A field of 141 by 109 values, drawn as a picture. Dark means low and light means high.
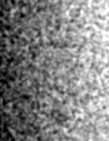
Ninth with the lowest average: bottom left. Stripes: none. Ninth with the highest average: top right. Average level on the scale: 50%. Slope: up to the right. Grain: blotchy. Odd rows or columns: none.
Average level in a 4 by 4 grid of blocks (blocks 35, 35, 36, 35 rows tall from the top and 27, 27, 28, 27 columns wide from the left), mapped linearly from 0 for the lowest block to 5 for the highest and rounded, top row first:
0 2 3 5 | 0 2 3 5 | 0 2 3 4 | 0 1 3 4
